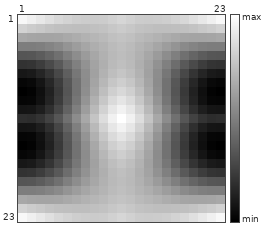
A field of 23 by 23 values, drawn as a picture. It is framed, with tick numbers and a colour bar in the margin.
Its left and right halves mirror each other, and so do its top and bottom. The centre is the ninth with the highest average. There are no lone odd cells. No regular stripes run through it. There is no overall slope.
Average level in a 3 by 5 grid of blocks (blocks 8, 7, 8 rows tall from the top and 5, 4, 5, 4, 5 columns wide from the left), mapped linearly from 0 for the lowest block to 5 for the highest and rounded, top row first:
23432
03530
23432
